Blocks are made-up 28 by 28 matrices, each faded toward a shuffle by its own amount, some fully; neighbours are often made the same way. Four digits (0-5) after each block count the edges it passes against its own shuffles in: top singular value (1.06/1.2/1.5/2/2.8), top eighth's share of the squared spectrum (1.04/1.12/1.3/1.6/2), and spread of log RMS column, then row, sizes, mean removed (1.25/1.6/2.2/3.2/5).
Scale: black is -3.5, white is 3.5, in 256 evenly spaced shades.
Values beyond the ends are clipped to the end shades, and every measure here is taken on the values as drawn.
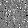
1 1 0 0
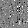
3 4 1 1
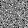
0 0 0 0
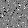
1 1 0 0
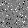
1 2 0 0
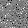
0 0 0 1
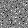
0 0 0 0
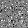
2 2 0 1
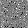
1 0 0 0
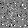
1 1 0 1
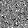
0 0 0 0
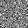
2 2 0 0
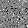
0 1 0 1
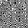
3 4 2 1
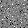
1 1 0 0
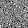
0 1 0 0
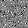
0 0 0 0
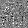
1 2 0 0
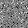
2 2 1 0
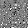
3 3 1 1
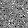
2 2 0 0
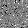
1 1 0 0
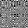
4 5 2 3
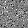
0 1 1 0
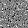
1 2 0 0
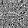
2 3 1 1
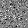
1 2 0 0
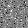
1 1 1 0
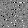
3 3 1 1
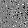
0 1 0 0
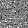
1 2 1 0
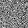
1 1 0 0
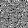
1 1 0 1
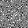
2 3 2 1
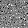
0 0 0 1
